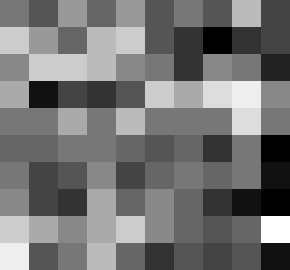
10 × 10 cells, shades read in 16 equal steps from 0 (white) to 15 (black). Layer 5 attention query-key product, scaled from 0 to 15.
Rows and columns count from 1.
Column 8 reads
10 15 7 2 8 12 9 12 10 11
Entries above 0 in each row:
10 10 10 10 10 10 10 10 9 10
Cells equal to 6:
3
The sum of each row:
82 85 72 70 67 97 95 101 58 89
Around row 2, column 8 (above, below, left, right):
10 7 12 12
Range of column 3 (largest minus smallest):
9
